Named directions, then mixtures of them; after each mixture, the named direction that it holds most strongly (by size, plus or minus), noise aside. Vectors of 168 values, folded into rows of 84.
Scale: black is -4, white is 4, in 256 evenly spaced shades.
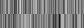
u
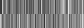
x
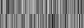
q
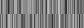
q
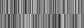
u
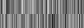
q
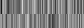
q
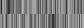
q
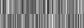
q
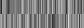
q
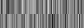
q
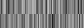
q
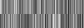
u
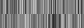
u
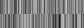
u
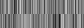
u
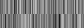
u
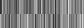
x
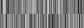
q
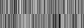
u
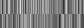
u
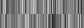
q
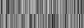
q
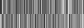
x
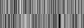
u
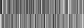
x
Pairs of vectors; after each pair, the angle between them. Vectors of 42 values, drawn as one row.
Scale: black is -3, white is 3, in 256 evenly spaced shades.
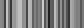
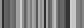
partly aligned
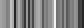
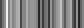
orthogonal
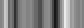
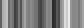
nearly parallel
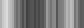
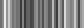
partly aligned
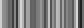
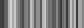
partly opposed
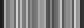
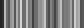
nearly parallel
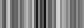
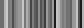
partly aligned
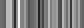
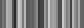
nearly parallel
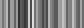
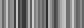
nearly parallel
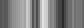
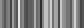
orthogonal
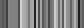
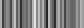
partly opposed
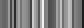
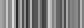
partly opposed
